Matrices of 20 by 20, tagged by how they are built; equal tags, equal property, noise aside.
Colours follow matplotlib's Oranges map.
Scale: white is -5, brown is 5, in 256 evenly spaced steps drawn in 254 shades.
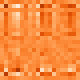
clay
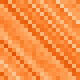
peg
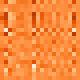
clay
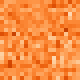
clay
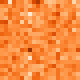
clay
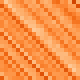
peg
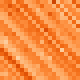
peg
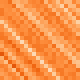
peg
